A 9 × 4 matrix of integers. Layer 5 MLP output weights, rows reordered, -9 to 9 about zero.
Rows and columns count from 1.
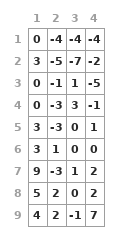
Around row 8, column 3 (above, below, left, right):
1 -1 2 2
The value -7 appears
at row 2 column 3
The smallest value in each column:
0 -5 -7 -5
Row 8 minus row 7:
-4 5 -1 0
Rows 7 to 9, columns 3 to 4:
1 2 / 0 2 / -1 7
